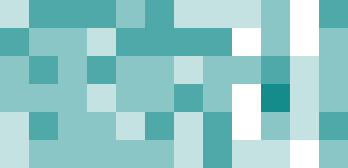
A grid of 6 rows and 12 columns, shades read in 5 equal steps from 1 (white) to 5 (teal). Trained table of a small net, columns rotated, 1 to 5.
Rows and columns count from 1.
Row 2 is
4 3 3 2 4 4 4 4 1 3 1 3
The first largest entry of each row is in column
2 1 2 10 2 8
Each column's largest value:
4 4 4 4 4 4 4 4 3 5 2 4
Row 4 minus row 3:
0 -1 0 -2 0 0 2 0 -2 1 0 0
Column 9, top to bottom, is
2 1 3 1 1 2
